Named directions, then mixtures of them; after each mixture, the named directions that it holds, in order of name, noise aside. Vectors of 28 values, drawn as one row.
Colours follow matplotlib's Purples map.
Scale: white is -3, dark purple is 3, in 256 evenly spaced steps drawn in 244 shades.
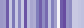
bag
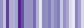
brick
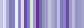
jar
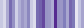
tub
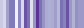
jar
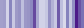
bag, jar, tub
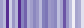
bag, brick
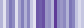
tub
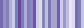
bag, brick, tub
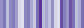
bag, brick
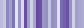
bag, jar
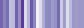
brick, jar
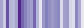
brick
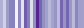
jar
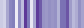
jar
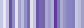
bag, jar, tub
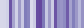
bag, jar, tub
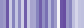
bag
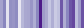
brick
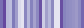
bag, brick, tub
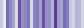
brick, jar, tub
